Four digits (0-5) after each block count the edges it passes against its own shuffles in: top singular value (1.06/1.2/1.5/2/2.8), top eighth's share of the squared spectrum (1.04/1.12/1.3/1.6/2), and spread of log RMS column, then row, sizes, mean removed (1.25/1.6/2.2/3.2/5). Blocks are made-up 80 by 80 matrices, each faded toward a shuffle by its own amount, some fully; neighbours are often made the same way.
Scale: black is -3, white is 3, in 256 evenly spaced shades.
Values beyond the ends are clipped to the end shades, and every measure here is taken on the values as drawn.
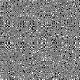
4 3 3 2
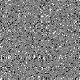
4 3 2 2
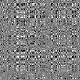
5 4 3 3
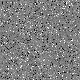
2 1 0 0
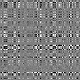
5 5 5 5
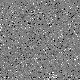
2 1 0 1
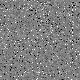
2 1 0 0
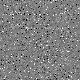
2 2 0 1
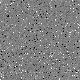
2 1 0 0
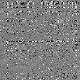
4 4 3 3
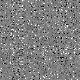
3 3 2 2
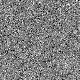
0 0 0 0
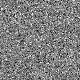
0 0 0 0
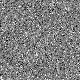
0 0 0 0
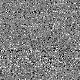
1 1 0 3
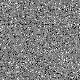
0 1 0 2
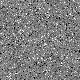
0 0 0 0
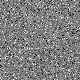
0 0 0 0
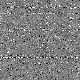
2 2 0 2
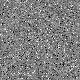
0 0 0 0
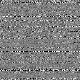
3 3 0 4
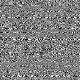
2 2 0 4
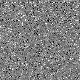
2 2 0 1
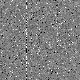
3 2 1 0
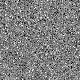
2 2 0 0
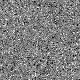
0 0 0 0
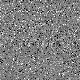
3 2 0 1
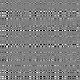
5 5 3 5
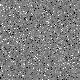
1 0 0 0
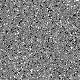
2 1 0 0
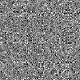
4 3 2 2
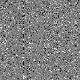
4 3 2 0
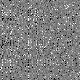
4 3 2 1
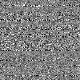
1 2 0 4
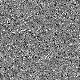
1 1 0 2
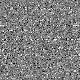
1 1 0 2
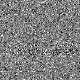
1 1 0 3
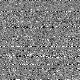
2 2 0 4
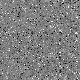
2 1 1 0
